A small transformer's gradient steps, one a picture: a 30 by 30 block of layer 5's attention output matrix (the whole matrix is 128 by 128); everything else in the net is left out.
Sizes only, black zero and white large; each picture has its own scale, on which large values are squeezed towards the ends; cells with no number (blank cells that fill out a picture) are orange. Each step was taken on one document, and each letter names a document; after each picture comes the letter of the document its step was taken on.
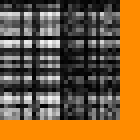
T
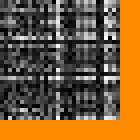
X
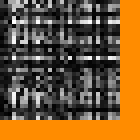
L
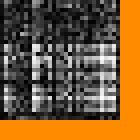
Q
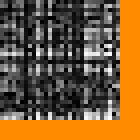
X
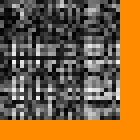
X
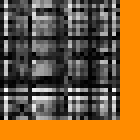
Q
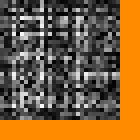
Q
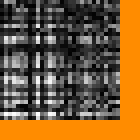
L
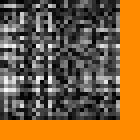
X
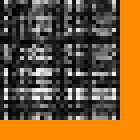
Q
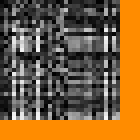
L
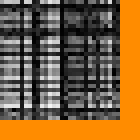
T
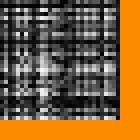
Q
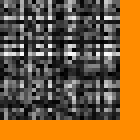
X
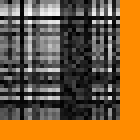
T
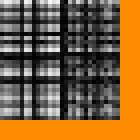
T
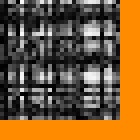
Q
